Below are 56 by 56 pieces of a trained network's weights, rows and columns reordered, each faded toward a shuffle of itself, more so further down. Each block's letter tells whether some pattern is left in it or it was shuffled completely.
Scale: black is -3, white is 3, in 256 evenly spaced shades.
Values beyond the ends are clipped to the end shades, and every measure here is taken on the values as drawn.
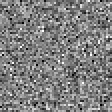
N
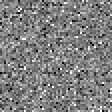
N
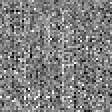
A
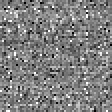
A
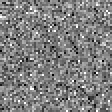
N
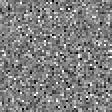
N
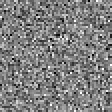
N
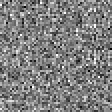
A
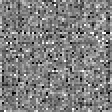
A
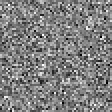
A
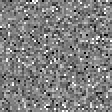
N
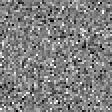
N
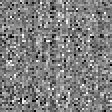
A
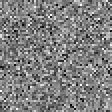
A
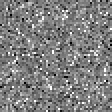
N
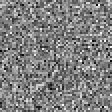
A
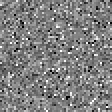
N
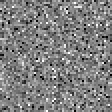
N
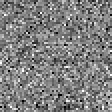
A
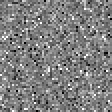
N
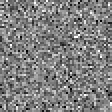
A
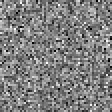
N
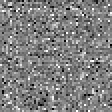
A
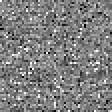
A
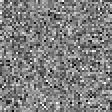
A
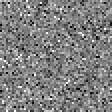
N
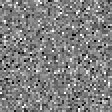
N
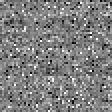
A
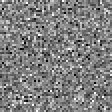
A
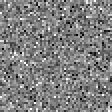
N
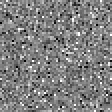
N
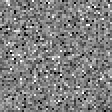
N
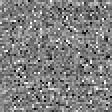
A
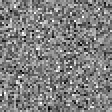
N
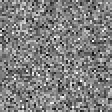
A
